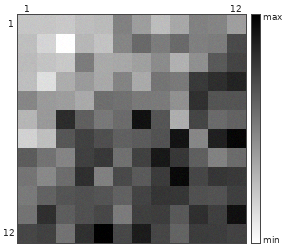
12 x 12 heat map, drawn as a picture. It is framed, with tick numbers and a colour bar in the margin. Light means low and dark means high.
Ninth with the lowest average: top left. Stripes: none. Mirror symmetry: none. Slope: up to the bottom right.
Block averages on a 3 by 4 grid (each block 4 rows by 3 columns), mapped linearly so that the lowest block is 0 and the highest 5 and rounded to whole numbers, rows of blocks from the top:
0 1 2 4
2 4 4 4
4 4 5 5
